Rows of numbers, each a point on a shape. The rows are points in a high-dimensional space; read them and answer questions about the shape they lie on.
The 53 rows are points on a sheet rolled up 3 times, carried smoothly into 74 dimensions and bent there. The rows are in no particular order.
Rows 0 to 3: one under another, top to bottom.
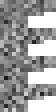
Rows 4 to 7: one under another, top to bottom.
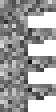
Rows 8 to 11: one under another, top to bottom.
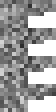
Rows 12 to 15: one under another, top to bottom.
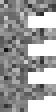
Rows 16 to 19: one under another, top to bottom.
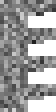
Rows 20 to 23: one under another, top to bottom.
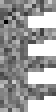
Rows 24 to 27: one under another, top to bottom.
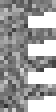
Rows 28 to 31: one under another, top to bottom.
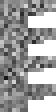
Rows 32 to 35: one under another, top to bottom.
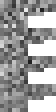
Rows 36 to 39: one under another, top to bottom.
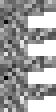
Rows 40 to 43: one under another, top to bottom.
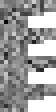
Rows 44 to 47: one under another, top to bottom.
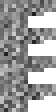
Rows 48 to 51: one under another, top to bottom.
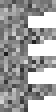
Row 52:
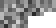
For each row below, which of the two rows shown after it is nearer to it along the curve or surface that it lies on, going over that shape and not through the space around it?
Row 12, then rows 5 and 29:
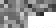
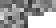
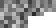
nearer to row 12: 5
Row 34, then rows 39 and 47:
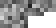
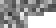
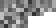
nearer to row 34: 47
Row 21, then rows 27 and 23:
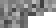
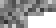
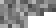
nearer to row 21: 27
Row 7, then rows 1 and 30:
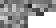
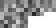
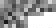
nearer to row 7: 1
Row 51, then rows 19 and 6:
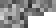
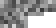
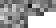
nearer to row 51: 6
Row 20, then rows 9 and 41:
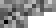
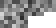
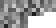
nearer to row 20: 41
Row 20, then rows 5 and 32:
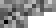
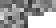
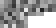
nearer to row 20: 32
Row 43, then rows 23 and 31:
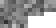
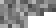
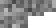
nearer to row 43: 23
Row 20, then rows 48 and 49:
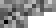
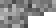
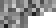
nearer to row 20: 49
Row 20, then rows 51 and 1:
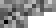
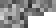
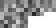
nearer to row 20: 1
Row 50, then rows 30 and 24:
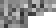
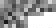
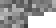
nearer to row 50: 30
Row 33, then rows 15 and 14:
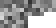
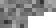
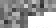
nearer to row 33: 14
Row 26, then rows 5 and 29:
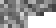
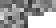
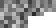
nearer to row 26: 5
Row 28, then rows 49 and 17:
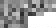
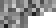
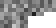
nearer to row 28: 49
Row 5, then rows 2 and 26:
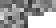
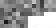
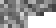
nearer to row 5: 26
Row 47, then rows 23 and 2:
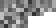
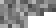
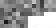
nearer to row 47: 2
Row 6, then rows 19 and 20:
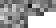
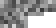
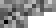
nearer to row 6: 19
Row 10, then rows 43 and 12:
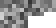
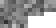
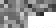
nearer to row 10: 12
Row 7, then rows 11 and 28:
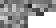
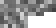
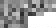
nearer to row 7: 11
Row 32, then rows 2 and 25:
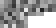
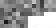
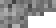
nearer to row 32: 2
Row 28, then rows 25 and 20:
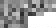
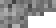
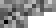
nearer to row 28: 20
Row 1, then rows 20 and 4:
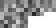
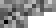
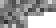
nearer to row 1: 20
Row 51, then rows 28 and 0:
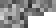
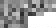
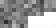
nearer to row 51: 28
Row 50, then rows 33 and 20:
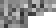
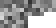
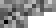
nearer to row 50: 20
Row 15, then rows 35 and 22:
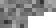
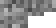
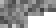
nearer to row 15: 22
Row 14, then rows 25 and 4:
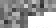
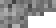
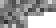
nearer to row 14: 4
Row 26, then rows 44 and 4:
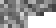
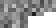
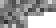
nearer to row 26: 4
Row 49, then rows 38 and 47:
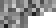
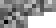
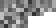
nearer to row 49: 47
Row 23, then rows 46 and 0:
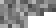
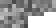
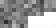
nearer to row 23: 0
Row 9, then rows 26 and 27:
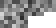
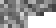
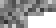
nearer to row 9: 26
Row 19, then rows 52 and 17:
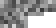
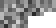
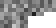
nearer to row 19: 17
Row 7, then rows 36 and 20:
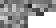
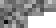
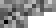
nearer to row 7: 36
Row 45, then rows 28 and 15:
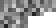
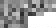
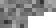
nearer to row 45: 28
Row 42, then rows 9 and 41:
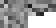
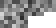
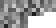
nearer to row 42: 9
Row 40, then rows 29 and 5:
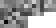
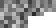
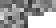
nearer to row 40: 29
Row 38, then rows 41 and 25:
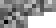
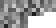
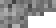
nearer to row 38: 41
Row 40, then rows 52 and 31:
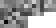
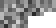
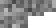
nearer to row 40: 52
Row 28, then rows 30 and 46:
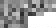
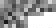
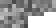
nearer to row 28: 30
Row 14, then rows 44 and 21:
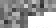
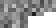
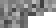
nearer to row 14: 21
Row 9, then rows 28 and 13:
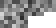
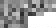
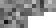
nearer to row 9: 28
